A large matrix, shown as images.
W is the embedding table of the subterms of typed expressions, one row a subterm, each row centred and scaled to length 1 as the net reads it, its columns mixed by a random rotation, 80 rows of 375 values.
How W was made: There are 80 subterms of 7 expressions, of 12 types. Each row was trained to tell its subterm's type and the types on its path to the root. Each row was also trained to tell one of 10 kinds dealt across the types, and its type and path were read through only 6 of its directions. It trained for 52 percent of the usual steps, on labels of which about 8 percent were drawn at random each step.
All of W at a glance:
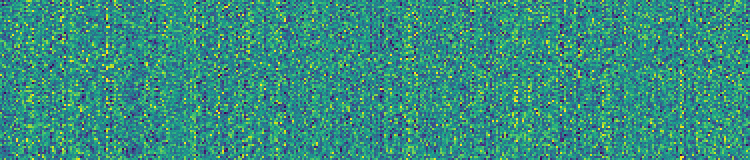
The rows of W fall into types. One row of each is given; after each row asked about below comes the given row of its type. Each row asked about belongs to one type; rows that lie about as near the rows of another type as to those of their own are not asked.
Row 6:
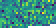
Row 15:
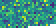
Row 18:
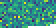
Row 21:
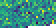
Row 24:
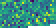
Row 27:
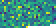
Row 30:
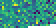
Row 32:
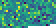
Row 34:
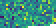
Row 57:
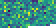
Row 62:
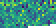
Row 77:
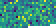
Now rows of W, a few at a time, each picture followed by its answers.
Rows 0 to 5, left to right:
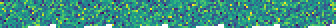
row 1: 21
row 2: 18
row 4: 34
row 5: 57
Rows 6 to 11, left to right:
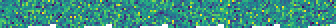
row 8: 21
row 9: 34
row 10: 21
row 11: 62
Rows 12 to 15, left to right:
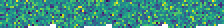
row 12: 77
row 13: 77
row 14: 57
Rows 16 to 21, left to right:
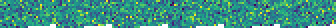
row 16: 34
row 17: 62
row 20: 21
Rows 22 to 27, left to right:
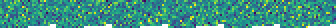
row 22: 77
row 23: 6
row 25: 6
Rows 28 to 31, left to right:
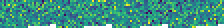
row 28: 62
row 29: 6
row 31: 57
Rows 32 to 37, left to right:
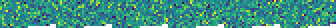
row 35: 27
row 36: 62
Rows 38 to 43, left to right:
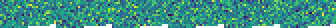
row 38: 27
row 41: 77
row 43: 34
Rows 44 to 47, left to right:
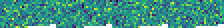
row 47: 57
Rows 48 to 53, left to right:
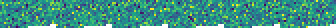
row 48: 34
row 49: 34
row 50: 15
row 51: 57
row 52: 62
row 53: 27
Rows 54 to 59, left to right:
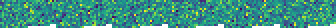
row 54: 32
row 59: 15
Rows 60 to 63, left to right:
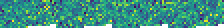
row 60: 6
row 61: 15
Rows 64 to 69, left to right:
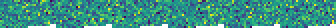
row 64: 6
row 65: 34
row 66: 21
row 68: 21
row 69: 77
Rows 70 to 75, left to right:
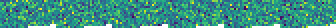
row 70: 15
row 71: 57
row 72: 21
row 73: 18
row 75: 18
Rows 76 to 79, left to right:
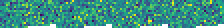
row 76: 27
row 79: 57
